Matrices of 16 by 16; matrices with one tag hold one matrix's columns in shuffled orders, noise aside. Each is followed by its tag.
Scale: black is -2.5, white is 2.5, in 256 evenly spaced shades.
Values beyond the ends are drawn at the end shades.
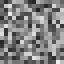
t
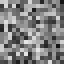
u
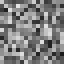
t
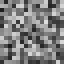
u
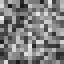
u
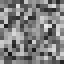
t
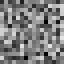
t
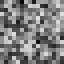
u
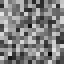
u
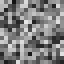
u
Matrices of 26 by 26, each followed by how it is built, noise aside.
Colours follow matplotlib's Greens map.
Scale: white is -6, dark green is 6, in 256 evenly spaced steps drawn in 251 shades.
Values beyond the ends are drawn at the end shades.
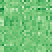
low rank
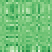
low rank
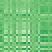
low rank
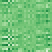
low rank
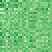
low rank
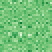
low rank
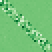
banded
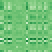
low rank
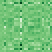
low rank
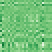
low rank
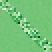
banded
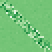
banded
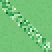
banded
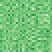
low rank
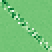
banded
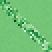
banded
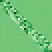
banded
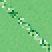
banded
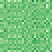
low rank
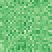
low rank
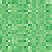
low rank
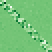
banded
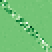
banded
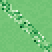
banded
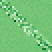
banded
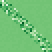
banded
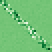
banded
